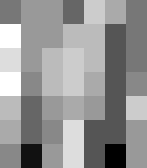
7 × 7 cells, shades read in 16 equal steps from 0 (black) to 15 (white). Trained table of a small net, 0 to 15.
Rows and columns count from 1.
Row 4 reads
15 8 11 12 10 5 8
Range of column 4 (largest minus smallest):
7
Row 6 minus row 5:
-1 0 -1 3 -4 0 -3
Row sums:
60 67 68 69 62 56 45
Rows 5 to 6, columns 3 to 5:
9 10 9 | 8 13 5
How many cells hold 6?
3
